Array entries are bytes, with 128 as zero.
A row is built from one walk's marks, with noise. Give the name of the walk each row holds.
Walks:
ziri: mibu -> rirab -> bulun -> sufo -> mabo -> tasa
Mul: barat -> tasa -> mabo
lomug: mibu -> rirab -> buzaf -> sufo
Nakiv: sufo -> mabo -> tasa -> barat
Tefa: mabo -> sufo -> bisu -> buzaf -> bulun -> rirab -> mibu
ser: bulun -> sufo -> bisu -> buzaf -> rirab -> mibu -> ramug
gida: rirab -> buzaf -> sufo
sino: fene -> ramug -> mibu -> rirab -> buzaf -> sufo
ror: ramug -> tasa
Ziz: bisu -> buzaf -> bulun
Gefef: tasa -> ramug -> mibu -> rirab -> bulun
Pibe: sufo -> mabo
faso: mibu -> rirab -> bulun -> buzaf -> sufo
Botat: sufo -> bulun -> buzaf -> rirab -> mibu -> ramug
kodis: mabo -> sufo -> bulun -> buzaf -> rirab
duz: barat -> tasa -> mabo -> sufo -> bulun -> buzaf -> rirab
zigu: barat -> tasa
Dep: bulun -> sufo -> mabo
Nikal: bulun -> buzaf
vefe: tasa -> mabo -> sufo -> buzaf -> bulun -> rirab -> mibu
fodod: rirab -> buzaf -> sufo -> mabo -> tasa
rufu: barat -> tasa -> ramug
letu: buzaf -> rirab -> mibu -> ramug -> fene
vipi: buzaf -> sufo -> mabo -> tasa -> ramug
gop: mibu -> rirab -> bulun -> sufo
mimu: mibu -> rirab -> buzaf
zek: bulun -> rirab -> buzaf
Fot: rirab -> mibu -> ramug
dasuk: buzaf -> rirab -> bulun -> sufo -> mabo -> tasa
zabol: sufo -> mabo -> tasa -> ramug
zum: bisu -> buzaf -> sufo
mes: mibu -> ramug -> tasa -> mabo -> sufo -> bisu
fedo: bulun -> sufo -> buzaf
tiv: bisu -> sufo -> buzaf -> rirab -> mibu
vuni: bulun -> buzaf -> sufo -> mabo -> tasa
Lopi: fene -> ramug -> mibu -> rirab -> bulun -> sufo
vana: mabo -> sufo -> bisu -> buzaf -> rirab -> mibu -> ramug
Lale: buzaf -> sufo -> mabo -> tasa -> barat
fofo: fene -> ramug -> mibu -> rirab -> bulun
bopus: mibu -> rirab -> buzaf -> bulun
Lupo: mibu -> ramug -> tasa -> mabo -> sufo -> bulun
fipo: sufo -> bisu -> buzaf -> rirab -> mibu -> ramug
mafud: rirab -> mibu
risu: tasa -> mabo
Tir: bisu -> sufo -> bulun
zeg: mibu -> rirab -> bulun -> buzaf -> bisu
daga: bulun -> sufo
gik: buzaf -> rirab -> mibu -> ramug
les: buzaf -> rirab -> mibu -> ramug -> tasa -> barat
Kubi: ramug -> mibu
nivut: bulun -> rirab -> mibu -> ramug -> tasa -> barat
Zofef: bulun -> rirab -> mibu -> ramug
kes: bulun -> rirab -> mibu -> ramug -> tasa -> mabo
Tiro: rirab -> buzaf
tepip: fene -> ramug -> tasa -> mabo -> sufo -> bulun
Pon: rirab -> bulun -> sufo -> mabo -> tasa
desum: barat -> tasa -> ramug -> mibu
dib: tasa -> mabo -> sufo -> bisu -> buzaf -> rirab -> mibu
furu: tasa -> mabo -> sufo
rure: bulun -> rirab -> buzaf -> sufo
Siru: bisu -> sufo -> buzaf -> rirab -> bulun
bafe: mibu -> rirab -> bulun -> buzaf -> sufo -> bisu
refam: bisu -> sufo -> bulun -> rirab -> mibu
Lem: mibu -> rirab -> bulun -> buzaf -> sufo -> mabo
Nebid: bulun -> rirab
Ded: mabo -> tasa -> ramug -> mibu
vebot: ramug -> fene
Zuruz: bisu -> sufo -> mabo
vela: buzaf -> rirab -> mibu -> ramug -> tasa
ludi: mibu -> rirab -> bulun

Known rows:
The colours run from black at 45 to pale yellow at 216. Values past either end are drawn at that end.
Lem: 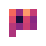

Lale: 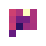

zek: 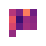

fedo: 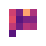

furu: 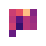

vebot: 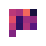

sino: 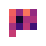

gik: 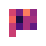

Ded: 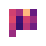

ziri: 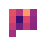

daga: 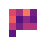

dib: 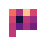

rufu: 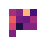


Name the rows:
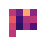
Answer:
vela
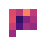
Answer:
gida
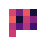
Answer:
fofo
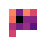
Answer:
fipo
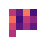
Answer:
Gefef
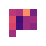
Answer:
Tiro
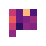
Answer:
desum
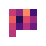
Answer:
kes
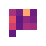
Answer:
Nikal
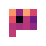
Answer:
Tefa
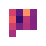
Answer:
bopus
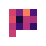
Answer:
letu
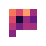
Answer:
Zuruz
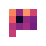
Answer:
tiv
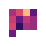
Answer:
risu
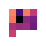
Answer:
ser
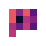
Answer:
Lopi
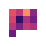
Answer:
Dep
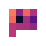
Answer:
refam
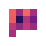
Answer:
gop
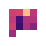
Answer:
fodod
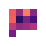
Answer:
Tir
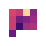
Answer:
Nakiv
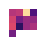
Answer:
Mul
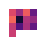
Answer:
Fot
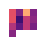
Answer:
Lupo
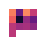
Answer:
bafe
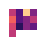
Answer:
les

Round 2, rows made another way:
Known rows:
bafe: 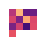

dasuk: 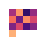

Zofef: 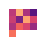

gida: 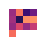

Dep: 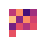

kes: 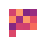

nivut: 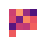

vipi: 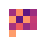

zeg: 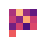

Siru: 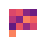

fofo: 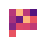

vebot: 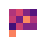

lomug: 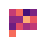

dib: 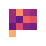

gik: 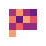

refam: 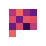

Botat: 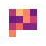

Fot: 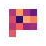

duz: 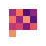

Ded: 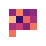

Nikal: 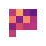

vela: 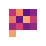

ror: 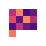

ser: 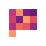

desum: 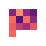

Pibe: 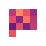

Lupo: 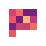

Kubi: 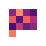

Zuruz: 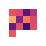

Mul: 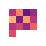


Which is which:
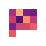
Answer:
tepip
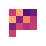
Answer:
fedo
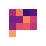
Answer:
rure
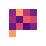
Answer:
vefe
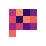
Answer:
Pon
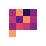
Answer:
vuni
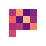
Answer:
mes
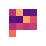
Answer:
sino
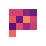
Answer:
Tir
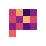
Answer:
ziri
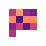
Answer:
Tiro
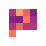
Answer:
zabol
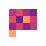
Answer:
letu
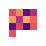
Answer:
Lem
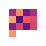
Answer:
Tefa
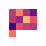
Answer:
bopus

